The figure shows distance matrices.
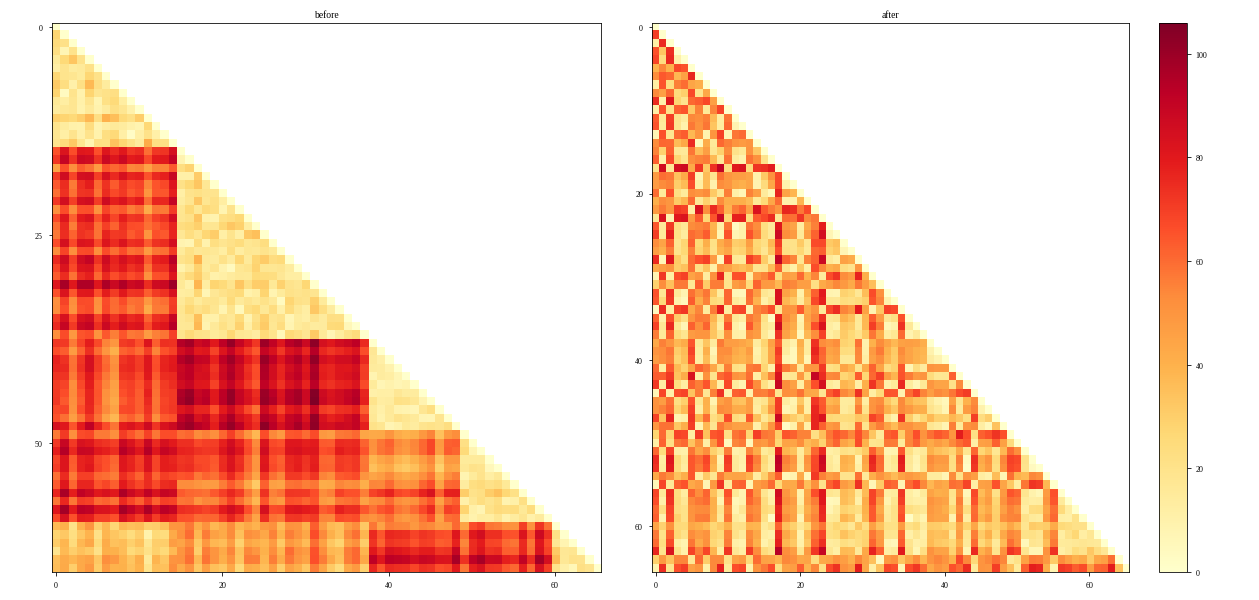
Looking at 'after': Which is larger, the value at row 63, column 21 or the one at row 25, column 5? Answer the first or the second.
the second
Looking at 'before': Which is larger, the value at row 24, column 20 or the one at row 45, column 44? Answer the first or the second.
the first
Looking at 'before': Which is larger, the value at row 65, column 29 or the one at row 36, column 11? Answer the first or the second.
the second
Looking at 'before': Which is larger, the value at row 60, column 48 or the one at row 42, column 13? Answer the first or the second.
the second
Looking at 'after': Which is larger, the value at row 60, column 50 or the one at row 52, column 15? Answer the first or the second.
the first
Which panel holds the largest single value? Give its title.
before
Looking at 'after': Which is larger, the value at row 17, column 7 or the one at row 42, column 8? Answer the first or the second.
the first
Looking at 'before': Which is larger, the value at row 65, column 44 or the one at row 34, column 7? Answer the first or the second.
the first
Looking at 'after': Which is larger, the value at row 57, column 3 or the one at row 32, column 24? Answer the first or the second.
the first
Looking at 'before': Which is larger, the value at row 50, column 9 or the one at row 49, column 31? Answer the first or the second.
the first
